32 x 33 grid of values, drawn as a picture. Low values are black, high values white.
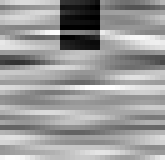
Histogram: skewed, a long tail of low values. Ninth with the lowest average: top middle. Odd patch: lower, in the top middle. Grain: streaks across. Roughest part: top middle.
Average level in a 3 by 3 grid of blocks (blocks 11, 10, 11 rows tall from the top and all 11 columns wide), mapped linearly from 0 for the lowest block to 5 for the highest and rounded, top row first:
504 / 444 / 554
